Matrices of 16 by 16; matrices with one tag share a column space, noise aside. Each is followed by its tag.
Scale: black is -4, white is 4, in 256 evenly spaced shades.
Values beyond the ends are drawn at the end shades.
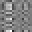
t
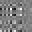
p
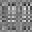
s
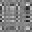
s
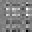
p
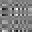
p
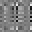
s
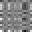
t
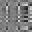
s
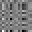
t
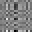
t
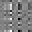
t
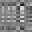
s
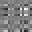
p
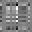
s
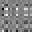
p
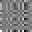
t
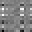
p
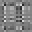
s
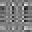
s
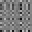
t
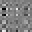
p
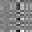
t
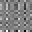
t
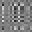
s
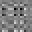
p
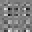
p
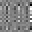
s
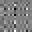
p
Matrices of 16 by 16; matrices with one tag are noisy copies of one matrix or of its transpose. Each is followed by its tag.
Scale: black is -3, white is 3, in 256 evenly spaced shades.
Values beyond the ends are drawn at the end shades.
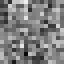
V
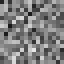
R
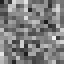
V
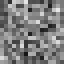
V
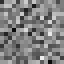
R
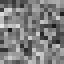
V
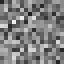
R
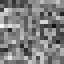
V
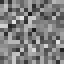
R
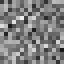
R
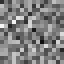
R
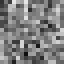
V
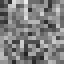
V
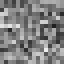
V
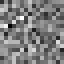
R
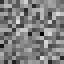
R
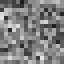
V
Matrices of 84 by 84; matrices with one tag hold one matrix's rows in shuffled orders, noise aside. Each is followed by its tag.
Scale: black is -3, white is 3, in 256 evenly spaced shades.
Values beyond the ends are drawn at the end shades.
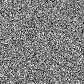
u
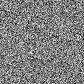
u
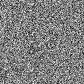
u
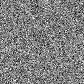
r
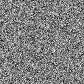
u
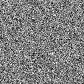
u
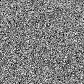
r
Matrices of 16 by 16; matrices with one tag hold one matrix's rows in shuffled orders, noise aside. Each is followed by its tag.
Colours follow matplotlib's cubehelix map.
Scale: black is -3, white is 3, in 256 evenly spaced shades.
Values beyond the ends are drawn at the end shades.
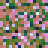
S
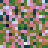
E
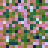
S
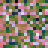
S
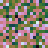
S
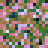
S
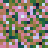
S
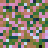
S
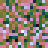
S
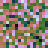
S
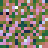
E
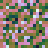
S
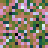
S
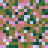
S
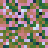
S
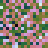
E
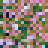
E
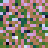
E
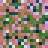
S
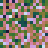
E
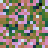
S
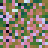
E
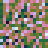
E
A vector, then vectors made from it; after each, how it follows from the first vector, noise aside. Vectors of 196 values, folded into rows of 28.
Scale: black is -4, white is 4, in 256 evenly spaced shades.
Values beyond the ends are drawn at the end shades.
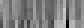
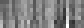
negated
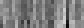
copied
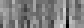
copied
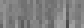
shrunk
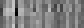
wrapped around
